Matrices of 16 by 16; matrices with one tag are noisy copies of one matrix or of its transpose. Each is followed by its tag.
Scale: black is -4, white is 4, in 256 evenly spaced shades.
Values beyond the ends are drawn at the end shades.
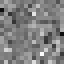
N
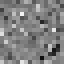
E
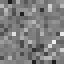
N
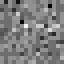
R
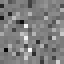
R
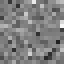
E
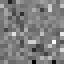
N
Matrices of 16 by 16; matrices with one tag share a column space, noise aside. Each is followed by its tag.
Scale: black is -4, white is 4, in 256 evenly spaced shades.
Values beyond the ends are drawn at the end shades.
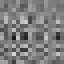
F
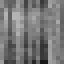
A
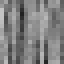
A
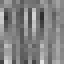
A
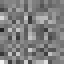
F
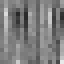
A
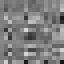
F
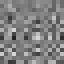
F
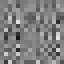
F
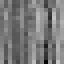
A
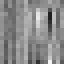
A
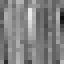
A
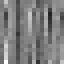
A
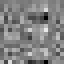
F
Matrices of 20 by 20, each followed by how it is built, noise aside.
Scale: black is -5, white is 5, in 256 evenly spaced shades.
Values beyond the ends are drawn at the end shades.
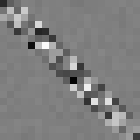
banded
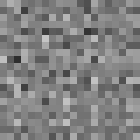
low rank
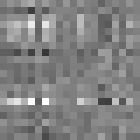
low rank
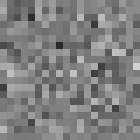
low rank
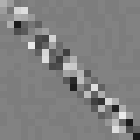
banded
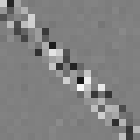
banded
